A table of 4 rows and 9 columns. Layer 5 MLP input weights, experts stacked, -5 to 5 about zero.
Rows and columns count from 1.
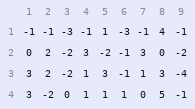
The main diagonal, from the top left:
-1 2 -2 1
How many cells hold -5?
0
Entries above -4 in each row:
9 9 8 9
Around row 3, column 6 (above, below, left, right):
-1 1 3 1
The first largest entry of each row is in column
8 4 1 8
